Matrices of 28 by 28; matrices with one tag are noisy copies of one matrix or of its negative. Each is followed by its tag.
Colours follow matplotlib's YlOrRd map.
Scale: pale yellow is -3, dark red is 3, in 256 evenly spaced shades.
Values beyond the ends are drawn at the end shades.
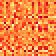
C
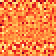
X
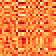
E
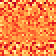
X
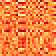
E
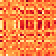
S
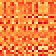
C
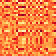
E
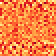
X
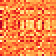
S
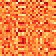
E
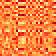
E
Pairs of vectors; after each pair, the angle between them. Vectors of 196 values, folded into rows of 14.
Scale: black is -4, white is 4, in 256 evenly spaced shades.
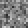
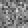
partly opposed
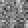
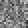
partly opposed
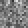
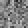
nearly opposite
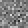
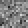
partly opposed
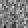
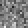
nearly opposite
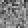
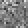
nearly opposite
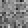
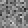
partly opposed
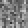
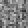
nearly opposite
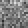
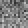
nearly opposite
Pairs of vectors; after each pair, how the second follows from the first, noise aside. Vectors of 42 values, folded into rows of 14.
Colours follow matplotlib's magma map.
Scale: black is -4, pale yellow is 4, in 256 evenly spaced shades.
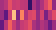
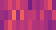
shrunk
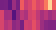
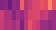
shrunk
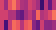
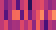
shuffled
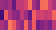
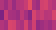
shrunk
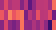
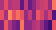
copied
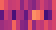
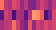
copied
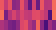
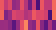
copied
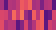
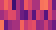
shuffled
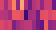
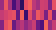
sign-scrambled
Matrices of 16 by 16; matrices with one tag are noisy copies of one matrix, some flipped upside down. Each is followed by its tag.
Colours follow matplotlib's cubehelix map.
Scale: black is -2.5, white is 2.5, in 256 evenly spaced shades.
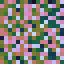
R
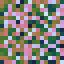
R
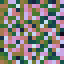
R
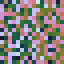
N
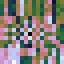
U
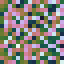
R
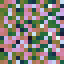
R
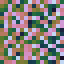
R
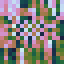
U
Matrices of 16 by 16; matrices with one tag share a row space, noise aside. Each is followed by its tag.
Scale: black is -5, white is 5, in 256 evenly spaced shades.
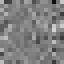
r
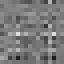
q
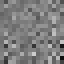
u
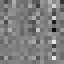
u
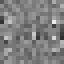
r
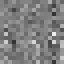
u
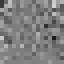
r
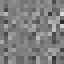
u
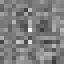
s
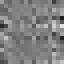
r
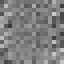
r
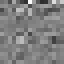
s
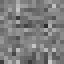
q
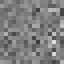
u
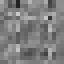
q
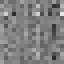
u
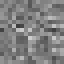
s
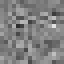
s
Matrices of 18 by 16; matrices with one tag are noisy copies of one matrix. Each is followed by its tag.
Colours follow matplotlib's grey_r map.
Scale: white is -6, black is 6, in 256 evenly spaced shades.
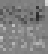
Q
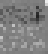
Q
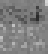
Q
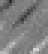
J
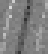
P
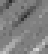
J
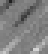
J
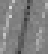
P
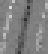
P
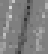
P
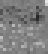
Q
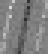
P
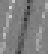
P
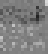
Q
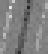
P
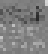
Q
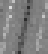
P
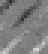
J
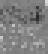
Q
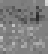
Q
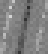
P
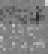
Q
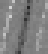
P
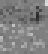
Q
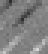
J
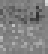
Q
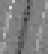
P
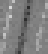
P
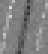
P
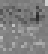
Q
